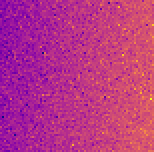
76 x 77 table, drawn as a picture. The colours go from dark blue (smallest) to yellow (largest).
The grain is fine, like static. There is an overall slope up to the right. No single row or column stands out from its neighbours.
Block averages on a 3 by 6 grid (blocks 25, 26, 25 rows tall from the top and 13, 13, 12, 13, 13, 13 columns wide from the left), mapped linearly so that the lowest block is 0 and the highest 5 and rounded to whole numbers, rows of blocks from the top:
012345
012345
012345
